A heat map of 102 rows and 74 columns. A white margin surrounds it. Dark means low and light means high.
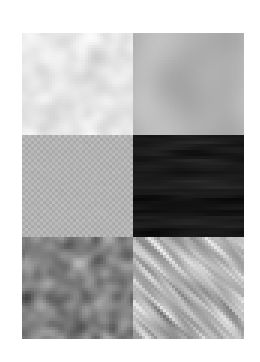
The table splits into 3 rows of 2 panels. Panel 1,1: very high, blotchy, faint in contrast. Panel 1,2: high, smooth, faint in contrast. Panel 2,1: high, checkered, faint in contrast. Panel 2,2: very low, streaked across, faint in contrast. Panel 3,1: middling, blotchy. Panel 3,2: high, slanting down to the right.
